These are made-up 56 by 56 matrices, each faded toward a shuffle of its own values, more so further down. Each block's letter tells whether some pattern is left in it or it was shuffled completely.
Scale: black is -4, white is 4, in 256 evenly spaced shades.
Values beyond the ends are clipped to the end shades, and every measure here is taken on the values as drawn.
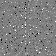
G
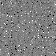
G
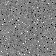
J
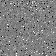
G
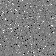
J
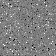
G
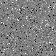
J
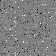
J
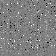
G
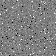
G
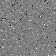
J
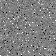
G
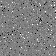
J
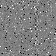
G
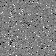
G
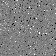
J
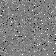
G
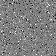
J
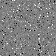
G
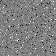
J
